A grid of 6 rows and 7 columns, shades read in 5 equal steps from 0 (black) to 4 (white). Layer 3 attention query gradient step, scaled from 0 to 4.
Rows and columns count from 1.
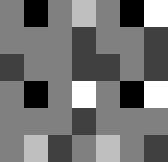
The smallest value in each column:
1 0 1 1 1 0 1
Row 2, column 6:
2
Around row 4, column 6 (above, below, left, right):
2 2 2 4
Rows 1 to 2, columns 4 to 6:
3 2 0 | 1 2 2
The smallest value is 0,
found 4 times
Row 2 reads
2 2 2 1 2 2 1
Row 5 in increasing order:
1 2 2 2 2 2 2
